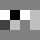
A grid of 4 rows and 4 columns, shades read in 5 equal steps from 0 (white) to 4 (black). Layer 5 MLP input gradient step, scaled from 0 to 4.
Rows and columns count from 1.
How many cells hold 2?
9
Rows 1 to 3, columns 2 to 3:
2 2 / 4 0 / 1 2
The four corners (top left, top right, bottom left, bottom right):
2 2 2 2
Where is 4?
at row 2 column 2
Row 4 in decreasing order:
2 2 2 2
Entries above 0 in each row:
4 2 4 4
